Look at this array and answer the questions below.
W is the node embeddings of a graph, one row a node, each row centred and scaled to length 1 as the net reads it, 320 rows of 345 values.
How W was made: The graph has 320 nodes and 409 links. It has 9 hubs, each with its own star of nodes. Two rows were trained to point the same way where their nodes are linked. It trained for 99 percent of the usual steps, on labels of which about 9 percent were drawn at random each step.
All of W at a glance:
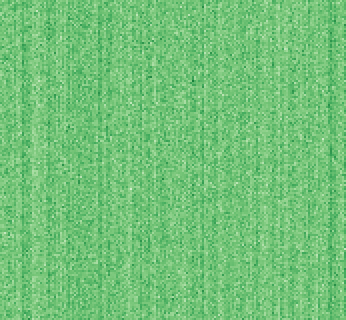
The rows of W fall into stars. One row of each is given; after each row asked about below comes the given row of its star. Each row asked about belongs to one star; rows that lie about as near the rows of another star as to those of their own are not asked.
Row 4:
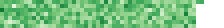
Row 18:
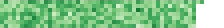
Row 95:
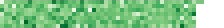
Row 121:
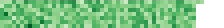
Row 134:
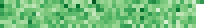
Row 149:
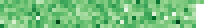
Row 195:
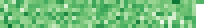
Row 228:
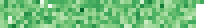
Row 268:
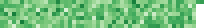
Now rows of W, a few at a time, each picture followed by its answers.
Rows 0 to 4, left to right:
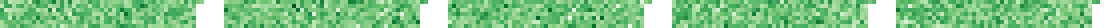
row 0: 228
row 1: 268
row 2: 149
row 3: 149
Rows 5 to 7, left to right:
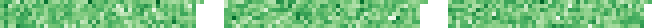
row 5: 18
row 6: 268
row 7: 4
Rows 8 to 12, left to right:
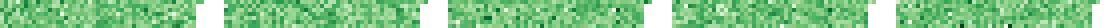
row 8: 195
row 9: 95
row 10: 4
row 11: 228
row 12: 228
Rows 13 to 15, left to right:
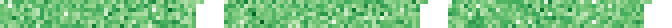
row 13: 18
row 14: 18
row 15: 95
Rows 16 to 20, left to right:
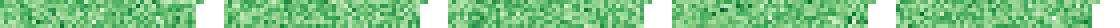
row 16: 134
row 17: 195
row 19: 134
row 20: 4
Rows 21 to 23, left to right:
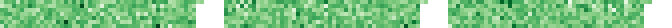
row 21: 95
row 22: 95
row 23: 95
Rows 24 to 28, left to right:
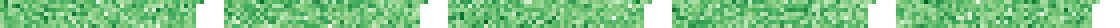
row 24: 228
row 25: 228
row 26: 18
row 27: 18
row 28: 121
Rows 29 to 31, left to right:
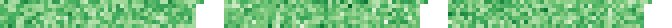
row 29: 268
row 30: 195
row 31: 4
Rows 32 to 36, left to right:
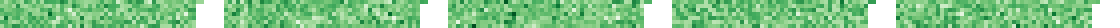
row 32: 121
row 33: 195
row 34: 195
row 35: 268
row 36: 18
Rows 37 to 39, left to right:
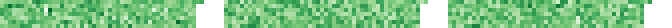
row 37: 228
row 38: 95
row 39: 95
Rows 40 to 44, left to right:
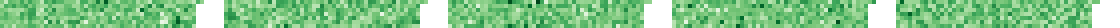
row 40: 134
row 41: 268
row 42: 95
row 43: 228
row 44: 268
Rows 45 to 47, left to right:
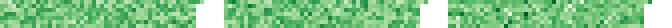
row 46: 95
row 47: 4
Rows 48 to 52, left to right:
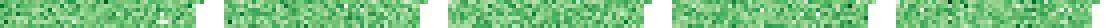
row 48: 134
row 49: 134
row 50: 134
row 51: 121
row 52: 268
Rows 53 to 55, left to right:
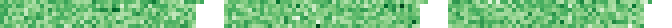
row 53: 18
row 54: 4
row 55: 149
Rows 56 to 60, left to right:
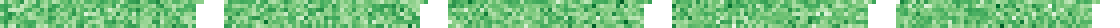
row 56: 18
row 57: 4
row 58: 149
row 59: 149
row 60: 95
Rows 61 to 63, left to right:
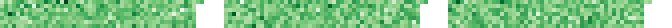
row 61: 195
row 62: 195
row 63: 95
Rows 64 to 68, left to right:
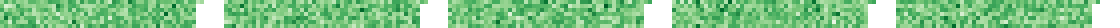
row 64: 95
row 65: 268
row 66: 134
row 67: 195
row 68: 4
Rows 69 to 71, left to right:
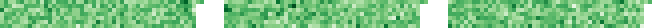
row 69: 195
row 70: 268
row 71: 149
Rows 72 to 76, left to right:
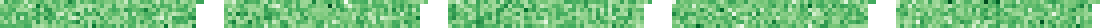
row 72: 4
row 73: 121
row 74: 18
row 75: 4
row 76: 95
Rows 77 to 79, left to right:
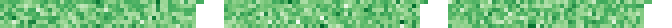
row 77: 149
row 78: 134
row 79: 134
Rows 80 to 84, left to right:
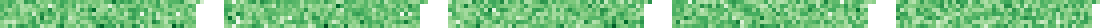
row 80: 121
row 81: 121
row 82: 228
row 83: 95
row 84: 268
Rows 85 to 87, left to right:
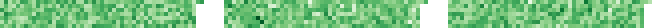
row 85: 195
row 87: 18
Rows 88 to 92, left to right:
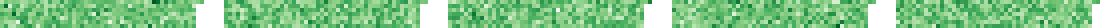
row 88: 18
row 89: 18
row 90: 18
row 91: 195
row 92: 195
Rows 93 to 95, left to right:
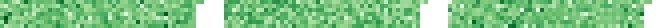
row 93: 195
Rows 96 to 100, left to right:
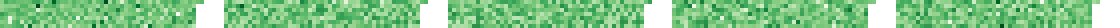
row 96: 4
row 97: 268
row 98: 134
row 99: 95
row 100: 95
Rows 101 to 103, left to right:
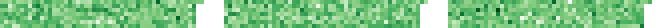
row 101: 18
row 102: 18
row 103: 4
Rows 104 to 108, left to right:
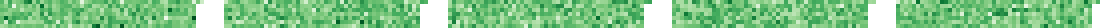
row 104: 121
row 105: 121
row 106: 195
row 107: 121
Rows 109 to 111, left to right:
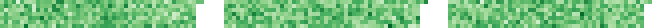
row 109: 195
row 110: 228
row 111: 121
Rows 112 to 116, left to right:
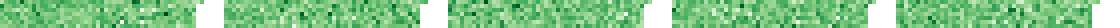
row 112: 149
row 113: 4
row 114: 268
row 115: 268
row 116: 18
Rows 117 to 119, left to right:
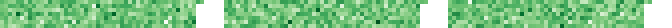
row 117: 134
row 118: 95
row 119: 149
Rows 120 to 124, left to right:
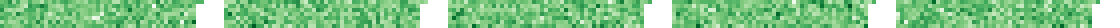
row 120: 134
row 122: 195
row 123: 4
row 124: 228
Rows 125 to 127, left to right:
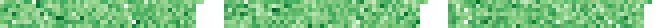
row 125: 121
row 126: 134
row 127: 18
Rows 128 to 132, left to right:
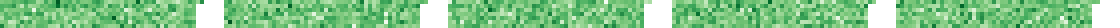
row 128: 149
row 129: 134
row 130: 228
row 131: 268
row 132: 268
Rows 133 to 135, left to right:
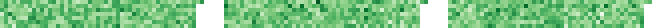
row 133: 228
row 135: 195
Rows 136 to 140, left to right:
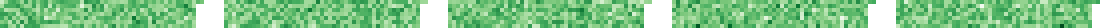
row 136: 149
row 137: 121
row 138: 121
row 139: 195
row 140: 195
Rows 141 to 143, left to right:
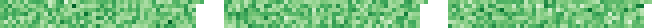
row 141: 4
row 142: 134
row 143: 134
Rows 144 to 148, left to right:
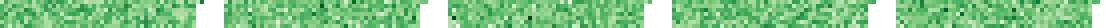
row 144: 134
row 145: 268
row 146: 121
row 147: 134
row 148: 195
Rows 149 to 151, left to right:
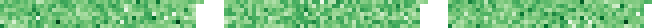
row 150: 95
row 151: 149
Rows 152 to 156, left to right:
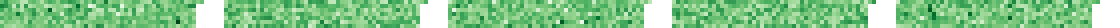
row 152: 134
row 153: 195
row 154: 121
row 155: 4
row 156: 149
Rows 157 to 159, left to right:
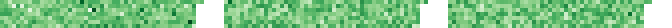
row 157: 95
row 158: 18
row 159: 134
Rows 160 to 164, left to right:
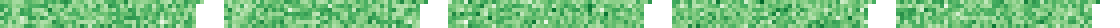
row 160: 134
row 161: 18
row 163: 18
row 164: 4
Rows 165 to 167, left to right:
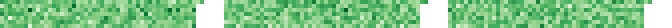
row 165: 4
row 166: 268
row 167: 18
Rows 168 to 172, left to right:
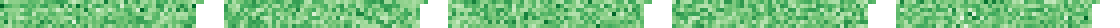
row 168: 134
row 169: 18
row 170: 195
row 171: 268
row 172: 268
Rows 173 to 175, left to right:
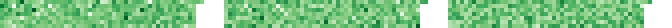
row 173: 134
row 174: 4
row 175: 195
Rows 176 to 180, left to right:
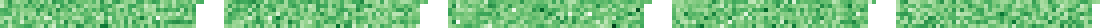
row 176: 95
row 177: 149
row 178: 228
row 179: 121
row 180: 95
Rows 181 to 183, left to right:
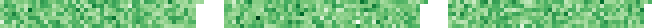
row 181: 149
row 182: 121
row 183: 18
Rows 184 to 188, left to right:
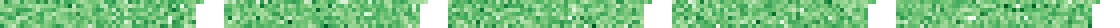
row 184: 268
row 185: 121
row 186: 149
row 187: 18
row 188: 4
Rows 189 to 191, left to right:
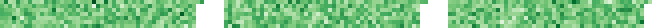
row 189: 134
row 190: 195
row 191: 268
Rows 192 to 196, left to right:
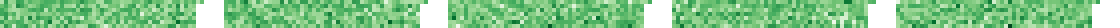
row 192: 228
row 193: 149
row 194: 121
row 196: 228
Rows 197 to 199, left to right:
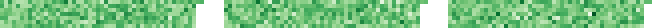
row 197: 134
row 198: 228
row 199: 4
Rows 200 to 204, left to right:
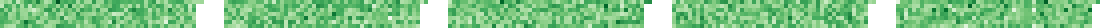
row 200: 121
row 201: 149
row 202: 4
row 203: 228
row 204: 4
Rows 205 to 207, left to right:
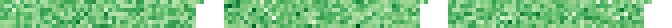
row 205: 121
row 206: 149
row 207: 268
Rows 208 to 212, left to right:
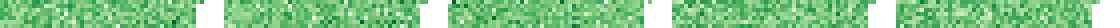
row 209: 195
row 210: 228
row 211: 18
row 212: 268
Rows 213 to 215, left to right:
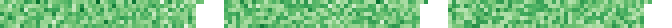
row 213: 268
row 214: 134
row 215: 228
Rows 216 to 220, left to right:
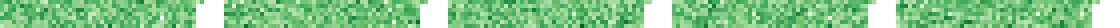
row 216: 134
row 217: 268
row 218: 121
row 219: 95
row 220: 228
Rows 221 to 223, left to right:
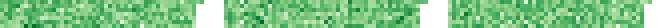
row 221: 149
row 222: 18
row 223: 95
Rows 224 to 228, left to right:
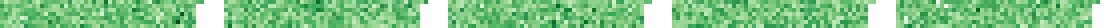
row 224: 134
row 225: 228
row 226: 195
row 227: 121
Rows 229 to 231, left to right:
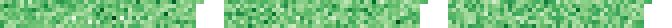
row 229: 149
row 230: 4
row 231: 134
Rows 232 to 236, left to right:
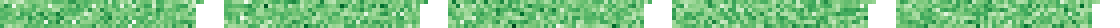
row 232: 134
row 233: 134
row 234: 228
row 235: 121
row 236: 228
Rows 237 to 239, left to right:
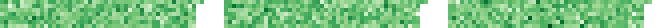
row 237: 18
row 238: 228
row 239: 121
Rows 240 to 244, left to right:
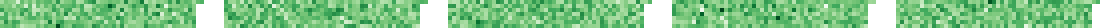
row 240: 195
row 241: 18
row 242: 18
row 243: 95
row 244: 134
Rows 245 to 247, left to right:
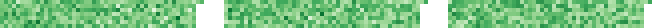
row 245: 18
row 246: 4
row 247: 149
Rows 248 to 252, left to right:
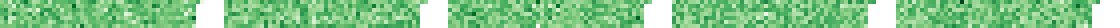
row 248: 121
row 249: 195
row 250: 268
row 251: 18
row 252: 195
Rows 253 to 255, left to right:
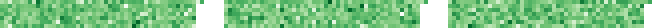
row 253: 121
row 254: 4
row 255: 268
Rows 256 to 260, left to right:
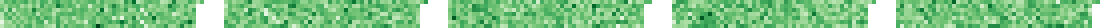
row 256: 149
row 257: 268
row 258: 195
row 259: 149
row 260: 195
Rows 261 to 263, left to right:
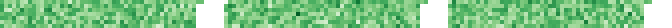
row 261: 134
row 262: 228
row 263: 268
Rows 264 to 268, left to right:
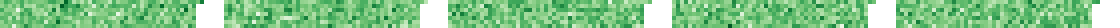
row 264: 134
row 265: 121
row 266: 121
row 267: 195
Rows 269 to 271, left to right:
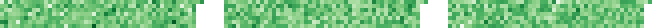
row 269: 18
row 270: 18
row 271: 134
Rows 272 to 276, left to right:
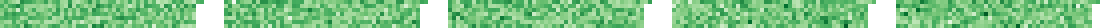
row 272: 268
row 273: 18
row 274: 18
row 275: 121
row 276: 268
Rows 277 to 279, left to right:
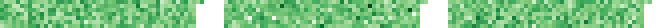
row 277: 134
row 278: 149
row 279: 228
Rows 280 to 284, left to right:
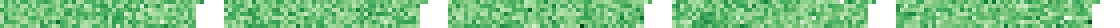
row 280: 195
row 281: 134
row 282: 121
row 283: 18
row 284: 268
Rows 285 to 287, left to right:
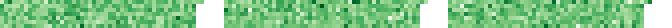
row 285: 134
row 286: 268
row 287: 134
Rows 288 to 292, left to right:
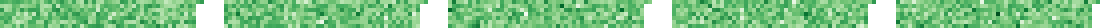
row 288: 195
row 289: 18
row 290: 268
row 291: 121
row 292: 18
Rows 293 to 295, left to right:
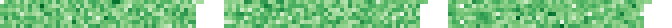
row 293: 95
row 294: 268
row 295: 228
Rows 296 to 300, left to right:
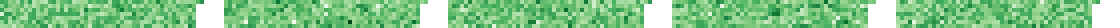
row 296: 134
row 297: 95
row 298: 18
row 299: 18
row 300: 195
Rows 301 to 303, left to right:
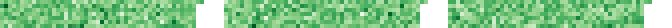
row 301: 18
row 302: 228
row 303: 195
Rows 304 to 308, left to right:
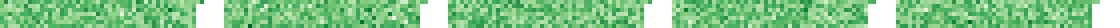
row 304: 18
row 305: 195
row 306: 18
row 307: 195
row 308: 95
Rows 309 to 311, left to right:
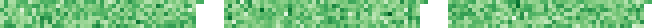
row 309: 195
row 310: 195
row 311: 268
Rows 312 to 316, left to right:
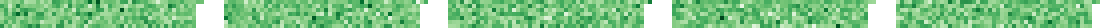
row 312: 268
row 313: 149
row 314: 134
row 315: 228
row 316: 268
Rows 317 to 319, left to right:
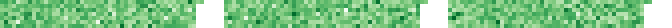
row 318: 18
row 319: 195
